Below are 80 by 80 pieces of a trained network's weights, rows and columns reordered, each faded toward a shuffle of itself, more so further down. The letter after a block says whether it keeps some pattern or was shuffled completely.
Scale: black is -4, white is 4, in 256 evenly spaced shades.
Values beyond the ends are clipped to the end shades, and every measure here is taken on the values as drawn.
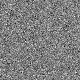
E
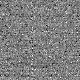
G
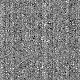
G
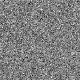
G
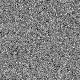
E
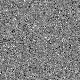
E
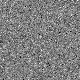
E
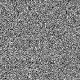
G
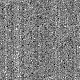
G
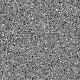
E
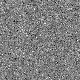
E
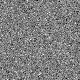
E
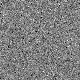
E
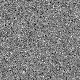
E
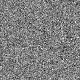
G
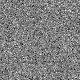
E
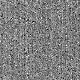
G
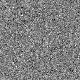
G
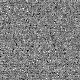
G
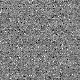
G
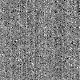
G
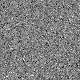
E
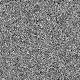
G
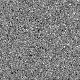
E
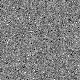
E
